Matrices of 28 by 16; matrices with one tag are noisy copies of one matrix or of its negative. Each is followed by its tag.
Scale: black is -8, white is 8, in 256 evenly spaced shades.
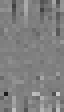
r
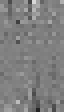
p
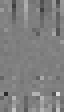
r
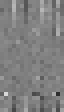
r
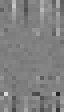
r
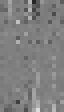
p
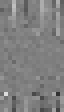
r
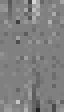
p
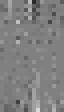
p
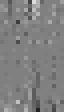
p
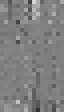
p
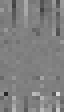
r
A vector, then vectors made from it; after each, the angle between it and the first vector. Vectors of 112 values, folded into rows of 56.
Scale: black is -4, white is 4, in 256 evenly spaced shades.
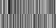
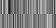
nearly parallel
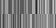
partly aligned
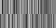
partly opposed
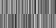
partly opposed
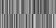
partly opposed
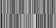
orthogonal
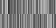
nearly parallel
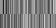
orthogonal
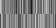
orthogonal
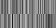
partly opposed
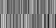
orthogonal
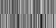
orthogonal
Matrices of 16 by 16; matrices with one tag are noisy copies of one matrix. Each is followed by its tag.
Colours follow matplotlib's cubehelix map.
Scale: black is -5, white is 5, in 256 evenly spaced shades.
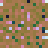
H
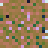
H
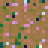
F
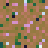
F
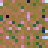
H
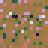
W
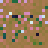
W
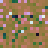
W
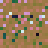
W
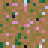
F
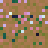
W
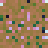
H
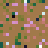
F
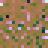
H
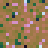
F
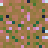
H
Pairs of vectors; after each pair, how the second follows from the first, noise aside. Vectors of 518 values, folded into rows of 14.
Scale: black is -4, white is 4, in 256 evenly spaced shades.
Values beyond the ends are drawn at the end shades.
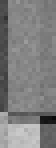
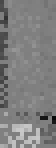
partly zeroed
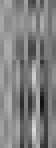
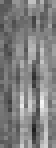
negated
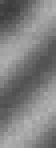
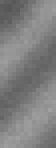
shrunk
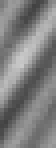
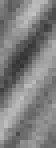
negated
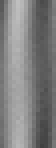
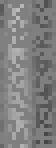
partly zeroed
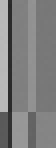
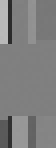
partly zeroed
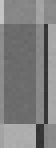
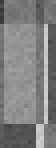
negated
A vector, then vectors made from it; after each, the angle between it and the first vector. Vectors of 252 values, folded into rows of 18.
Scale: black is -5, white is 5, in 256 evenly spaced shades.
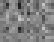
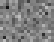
partly aligned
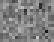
partly opposed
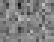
nearly parallel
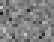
orthogonal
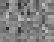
nearly parallel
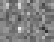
nearly opposite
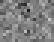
partly aligned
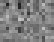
nearly parallel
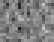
nearly parallel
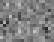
partly opposed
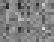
nearly parallel
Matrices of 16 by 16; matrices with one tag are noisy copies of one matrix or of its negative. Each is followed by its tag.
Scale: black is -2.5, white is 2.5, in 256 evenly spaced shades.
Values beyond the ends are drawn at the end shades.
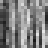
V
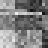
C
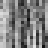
V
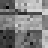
C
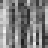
V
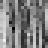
V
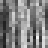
V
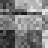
C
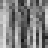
V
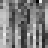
V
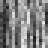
V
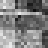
C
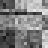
C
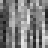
V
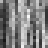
V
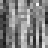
V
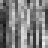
V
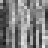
V
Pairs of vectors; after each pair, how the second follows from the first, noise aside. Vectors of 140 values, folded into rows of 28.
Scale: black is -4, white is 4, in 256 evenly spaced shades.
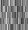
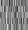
sign-scrambled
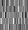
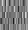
negated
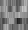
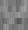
shrunk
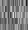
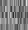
negated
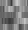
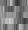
negated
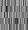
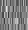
negated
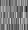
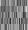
negated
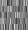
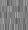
shrunk
